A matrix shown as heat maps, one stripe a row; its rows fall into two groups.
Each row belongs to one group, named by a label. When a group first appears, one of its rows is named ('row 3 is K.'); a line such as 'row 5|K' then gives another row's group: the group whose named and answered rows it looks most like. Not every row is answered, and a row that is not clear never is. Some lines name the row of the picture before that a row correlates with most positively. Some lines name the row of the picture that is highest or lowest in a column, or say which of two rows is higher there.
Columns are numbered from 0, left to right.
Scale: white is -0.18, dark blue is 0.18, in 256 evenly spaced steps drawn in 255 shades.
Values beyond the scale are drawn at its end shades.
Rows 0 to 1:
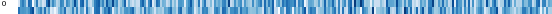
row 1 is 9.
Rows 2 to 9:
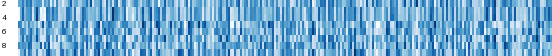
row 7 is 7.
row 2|7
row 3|7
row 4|7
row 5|9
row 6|9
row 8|9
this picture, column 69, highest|5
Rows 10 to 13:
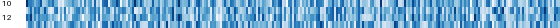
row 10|9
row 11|7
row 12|7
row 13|9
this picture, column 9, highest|11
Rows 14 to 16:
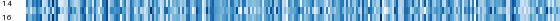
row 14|9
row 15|9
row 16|9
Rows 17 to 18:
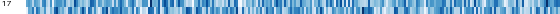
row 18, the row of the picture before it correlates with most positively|15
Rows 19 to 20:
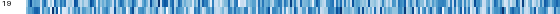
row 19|7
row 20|7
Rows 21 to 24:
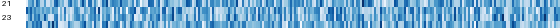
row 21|9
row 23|7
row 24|9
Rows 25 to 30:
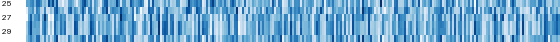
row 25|9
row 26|9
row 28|7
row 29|7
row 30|9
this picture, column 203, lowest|25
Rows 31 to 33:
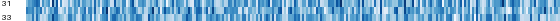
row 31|7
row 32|9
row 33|9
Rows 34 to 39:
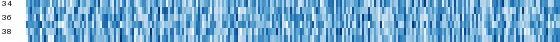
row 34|7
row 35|7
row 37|9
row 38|7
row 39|7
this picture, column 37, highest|38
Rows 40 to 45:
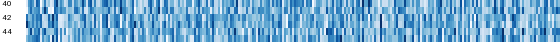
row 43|9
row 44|7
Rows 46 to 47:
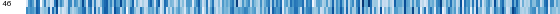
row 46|9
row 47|9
